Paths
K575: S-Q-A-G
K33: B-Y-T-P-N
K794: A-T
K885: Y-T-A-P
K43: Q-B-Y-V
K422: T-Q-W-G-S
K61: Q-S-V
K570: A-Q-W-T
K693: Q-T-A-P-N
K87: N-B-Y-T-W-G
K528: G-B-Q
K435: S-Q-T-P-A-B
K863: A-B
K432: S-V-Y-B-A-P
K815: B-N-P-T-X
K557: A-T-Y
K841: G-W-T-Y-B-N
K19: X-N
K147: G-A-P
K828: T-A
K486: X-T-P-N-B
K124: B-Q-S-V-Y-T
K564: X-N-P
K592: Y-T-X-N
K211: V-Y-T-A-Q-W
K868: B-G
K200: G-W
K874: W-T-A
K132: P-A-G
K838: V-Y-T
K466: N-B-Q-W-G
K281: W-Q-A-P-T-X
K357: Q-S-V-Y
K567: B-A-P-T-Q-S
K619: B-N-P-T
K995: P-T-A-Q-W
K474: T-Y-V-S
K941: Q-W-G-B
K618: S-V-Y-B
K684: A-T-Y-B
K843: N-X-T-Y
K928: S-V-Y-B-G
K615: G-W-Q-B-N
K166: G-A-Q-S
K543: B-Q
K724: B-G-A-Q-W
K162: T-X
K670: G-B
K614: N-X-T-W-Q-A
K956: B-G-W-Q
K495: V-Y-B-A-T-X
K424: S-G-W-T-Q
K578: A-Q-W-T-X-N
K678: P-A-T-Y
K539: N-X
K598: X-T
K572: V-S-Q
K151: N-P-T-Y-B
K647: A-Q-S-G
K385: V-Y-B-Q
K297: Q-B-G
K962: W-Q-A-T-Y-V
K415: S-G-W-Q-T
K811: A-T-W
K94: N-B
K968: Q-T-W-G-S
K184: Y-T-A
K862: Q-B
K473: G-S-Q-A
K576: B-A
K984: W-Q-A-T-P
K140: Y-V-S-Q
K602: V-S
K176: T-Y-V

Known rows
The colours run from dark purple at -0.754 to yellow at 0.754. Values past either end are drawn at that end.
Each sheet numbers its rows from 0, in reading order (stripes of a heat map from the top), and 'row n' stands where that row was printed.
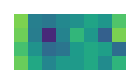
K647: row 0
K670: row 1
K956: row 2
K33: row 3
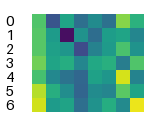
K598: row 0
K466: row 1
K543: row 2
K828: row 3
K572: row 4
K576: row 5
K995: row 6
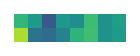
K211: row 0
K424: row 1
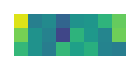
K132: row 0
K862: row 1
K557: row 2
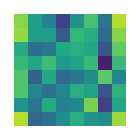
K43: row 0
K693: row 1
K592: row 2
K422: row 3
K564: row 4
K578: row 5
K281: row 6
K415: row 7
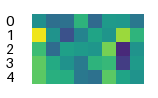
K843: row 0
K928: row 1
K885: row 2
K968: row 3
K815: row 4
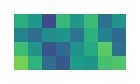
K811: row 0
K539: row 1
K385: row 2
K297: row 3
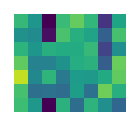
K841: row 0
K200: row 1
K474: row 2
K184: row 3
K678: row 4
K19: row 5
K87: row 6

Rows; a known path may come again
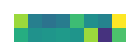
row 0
K473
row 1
K176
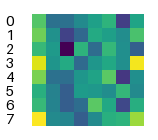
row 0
K147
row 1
K528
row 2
K87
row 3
K995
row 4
K684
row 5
K838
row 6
K941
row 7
K575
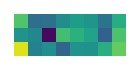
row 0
K570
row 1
K200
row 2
K132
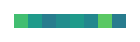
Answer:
K602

